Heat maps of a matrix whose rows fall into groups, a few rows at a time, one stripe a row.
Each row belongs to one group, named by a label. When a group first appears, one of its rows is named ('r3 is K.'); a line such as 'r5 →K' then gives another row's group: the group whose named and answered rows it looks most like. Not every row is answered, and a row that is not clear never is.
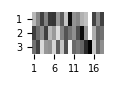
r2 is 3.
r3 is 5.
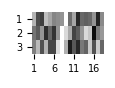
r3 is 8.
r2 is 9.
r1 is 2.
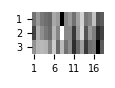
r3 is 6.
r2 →6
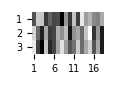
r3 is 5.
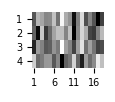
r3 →6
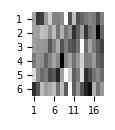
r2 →6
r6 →5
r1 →2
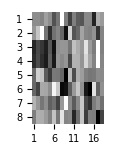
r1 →8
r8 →6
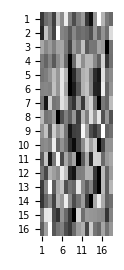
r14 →3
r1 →3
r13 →5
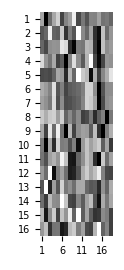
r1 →2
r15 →5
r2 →5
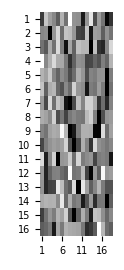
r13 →2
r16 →3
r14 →6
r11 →5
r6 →2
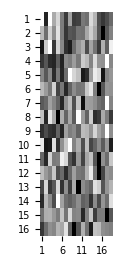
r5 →9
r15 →6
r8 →5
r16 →3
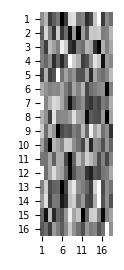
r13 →9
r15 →9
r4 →9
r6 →2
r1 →9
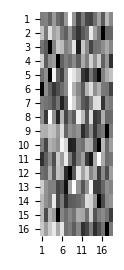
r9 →6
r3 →2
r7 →9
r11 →3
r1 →8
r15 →5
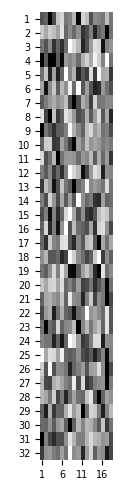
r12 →9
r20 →6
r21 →6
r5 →8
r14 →5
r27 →2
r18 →9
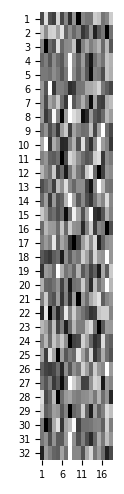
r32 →6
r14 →8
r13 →3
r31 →8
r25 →5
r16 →6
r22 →8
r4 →8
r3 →2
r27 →9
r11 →9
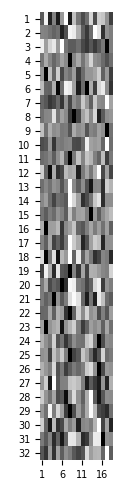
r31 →9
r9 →2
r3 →6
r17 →9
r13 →8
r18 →5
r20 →9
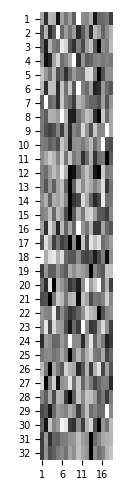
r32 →8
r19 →8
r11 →6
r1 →5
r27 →5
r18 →6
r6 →5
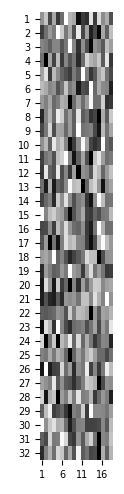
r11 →3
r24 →5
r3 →8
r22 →8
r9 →5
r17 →8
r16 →3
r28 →5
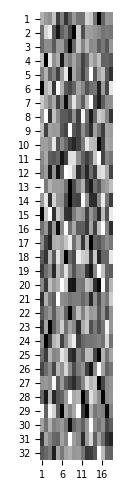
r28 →9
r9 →8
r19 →3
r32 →3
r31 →6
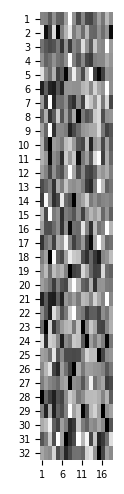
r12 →8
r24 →2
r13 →3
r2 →5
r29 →9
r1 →8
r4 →8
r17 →3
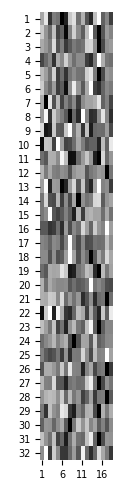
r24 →3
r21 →6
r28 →6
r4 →3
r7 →2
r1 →9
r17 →8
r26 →6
